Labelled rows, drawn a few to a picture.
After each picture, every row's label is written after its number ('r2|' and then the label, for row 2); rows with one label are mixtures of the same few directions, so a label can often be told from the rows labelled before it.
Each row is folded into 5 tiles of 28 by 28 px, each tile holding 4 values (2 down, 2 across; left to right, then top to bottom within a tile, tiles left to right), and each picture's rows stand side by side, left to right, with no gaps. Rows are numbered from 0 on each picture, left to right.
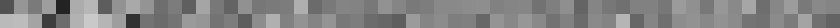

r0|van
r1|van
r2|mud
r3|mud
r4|mud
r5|van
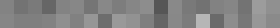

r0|van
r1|mud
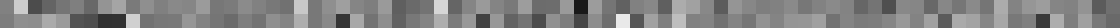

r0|mud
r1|van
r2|mud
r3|mud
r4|mud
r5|mud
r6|van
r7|mud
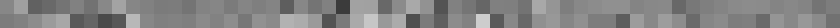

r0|mud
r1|van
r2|van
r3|mud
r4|mud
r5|mud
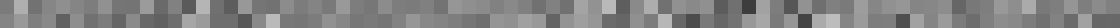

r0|mud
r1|van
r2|van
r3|mud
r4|van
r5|van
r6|mud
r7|van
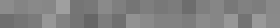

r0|van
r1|van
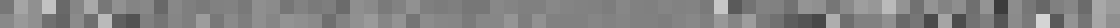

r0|van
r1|mud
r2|van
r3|van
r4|van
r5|mud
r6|van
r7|mud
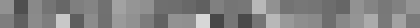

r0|mud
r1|mud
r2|van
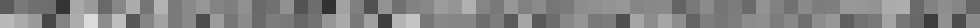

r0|van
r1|mud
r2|van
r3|van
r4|mud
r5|van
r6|van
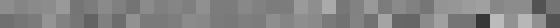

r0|van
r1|van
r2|van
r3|mud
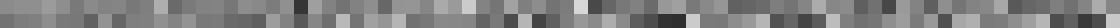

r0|van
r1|mud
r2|mud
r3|van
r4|mud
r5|mud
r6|van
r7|mud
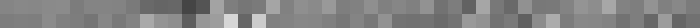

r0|van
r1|van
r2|van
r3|van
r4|van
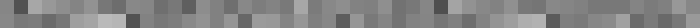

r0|mud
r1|van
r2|mud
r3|mud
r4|mud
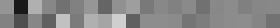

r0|mud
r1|van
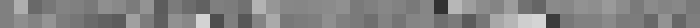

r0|mud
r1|mud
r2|van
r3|mud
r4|van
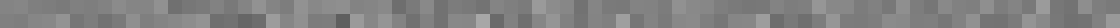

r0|mud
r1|mud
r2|mud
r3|mud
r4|mud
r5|mud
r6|van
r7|van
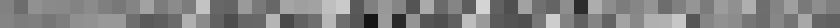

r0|mud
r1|van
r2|van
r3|van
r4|mud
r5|van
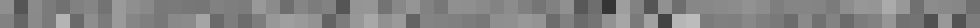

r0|mud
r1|mud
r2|van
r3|mud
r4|van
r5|van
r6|van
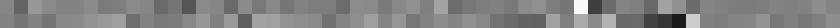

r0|mud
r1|van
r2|van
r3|mud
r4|mud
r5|mud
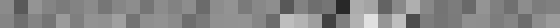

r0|mud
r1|van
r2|van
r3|van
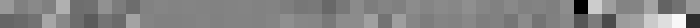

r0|van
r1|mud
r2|van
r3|van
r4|mud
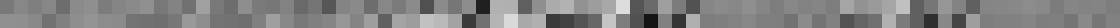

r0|van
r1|van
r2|van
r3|van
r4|van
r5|van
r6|van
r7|van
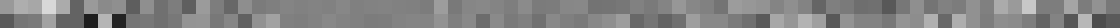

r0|van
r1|van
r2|van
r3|mud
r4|mud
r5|mud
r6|van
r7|van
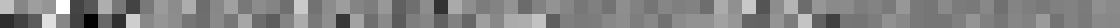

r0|van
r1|van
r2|mud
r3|mud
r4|van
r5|van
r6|van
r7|mud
